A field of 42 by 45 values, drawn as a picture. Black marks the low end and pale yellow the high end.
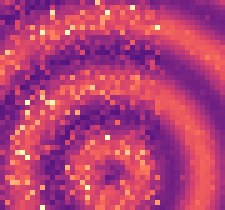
Rings spread out from the bottom middle. Overall the values sit about 50% of the way up the scale. A vertical seam about 70% of the way across splits the table, and the right part is calmer. There is no overall slope.
